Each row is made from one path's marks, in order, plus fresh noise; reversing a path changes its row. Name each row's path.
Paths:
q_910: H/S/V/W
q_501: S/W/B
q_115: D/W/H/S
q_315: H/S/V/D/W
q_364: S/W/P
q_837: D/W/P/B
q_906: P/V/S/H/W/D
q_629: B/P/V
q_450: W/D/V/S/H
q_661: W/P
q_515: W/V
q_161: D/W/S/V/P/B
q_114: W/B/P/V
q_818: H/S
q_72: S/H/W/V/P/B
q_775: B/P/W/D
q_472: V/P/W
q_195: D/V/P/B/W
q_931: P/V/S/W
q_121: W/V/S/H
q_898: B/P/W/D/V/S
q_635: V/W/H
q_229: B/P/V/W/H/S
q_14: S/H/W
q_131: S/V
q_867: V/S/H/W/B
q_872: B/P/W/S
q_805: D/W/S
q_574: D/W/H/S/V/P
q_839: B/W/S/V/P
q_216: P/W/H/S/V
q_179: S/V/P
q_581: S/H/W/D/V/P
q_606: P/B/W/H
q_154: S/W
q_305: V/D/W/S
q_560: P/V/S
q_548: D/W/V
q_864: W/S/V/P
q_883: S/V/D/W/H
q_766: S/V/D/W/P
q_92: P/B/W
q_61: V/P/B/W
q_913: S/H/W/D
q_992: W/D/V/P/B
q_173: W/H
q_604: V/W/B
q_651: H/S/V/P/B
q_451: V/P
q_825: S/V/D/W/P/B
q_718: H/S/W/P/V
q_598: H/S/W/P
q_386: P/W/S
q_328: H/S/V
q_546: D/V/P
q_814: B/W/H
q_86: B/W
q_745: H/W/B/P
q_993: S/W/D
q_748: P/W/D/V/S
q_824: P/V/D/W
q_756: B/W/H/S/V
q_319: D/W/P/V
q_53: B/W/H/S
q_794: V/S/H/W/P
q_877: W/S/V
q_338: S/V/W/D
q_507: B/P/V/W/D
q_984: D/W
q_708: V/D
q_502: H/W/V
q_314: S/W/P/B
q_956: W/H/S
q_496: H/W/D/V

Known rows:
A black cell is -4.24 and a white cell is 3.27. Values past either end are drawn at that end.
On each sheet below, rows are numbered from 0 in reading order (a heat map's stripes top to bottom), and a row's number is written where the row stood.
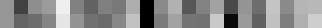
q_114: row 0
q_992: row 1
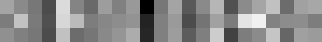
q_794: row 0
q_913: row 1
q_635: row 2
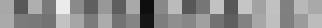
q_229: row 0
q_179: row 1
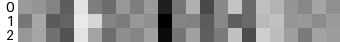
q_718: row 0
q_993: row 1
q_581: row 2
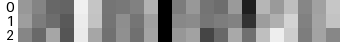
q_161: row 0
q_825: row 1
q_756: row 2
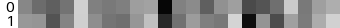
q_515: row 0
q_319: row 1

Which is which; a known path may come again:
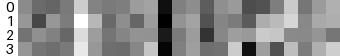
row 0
q_515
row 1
q_839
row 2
q_956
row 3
q_992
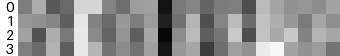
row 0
q_805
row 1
q_718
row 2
q_229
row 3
q_53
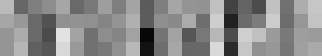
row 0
q_451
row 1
q_708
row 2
q_581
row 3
q_574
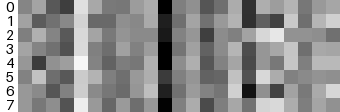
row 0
q_450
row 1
q_472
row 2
q_14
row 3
q_794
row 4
q_114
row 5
q_115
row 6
q_319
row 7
q_72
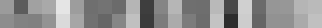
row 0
q_775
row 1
q_837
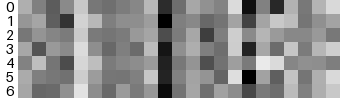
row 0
q_824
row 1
q_883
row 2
q_173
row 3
q_507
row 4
q_913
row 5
q_195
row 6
q_931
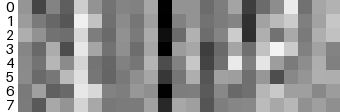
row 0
q_604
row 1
q_825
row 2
q_906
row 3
q_756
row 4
q_745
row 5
q_661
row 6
q_993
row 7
q_86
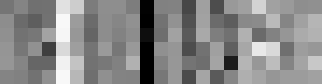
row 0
q_154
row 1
q_864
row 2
q_386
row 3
q_867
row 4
q_161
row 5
q_364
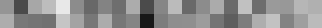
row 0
q_92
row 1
q_179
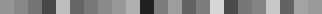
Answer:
q_635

